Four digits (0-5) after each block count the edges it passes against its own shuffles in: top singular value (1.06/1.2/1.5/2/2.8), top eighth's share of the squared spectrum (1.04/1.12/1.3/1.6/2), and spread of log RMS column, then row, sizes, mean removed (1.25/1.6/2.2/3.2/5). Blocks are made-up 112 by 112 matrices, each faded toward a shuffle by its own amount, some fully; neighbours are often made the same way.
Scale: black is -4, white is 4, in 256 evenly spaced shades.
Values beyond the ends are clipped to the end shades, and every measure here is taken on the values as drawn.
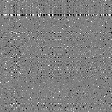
5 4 2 3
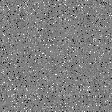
3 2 0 1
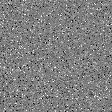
2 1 0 0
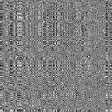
5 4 3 3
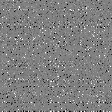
4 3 1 2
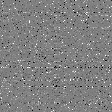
4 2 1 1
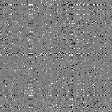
5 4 2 3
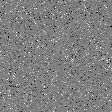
0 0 0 0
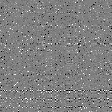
5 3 2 2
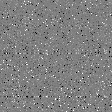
3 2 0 1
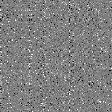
4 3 2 1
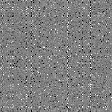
5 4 3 2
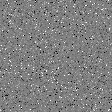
0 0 0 0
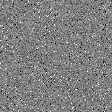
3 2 1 1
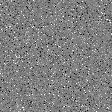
0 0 0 0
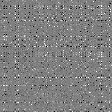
5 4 3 3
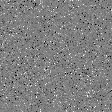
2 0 0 0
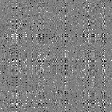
5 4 3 3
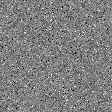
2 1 0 0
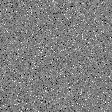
0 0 0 0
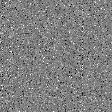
1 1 2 0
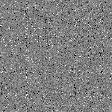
1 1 2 1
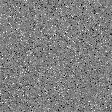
0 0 0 0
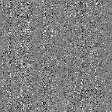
1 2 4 2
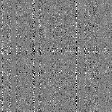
3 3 4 2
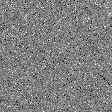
2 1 0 0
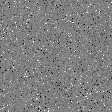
0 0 0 0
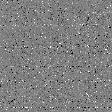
2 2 1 2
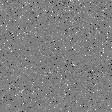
1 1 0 0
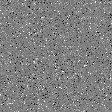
1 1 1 1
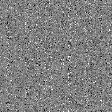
1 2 3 0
